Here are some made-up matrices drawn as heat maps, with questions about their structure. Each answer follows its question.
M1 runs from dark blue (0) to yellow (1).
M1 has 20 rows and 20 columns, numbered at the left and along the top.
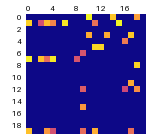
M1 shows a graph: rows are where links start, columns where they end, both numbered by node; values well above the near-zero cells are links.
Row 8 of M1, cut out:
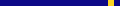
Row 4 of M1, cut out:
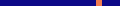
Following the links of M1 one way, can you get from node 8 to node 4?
no
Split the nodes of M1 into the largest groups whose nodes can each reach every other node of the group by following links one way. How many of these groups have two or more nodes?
0
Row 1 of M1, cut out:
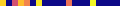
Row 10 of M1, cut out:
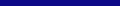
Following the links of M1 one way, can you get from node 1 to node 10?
yes
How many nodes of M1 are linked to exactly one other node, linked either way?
2
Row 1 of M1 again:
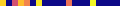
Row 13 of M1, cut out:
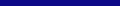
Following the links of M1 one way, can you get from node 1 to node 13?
yes
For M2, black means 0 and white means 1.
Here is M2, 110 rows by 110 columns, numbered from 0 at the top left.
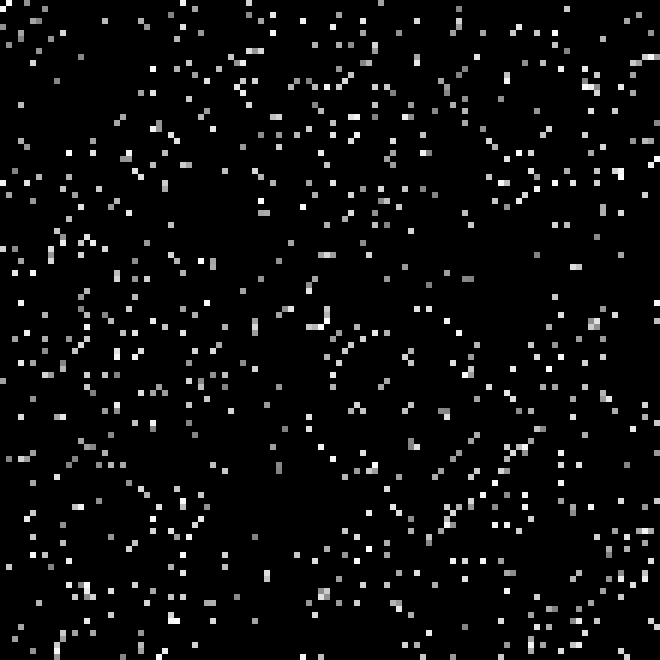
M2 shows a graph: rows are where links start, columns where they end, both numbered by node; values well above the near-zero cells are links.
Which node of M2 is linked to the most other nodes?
node 84
